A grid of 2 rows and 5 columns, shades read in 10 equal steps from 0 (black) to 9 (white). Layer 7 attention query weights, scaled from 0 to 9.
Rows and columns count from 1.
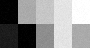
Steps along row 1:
up up up up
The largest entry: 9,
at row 1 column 5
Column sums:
1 6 12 16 15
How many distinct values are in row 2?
5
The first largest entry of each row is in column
5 4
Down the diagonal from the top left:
0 0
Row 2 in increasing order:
0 1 5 6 8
